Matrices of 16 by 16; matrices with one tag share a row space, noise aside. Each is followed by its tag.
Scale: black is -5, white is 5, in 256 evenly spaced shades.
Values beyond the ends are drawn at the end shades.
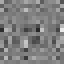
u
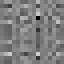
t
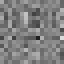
u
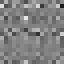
u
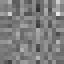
t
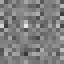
u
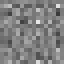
t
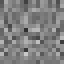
u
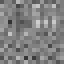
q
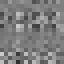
q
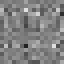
u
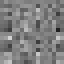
t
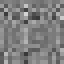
u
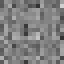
u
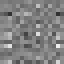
t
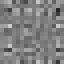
t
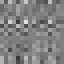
q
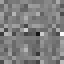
u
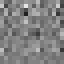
u
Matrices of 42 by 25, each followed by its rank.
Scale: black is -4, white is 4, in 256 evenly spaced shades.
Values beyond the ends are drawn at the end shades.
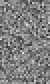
full rank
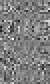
five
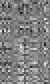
five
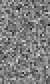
full rank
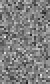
full rank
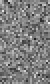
full rank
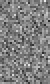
full rank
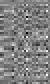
three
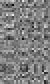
five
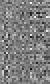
five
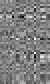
three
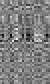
three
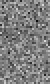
full rank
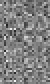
five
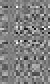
three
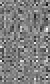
five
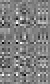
three
